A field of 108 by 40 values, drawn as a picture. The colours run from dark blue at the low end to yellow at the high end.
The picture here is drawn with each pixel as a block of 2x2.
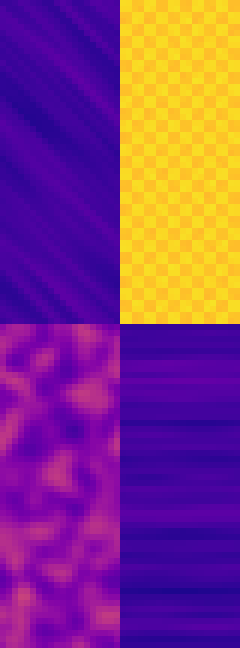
It is made of 2 by 2 panels. Panel 1,1: very low, slanting down to the right, faint in contrast. Panel 1,2: very high, checkered, faint in contrast. Panel 2,1: low, blotchy. Panel 2,2: very low, streaked across, faint in contrast.
